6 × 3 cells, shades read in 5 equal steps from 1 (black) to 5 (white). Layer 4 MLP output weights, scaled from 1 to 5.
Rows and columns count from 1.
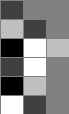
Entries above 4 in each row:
0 0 1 1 0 1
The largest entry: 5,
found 3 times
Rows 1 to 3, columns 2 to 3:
3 3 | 2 3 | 5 4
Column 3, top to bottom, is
3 3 4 3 3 3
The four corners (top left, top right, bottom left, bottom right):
2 3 5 3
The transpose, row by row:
2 4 1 2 1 5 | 3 2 5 5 4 2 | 3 3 4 3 3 3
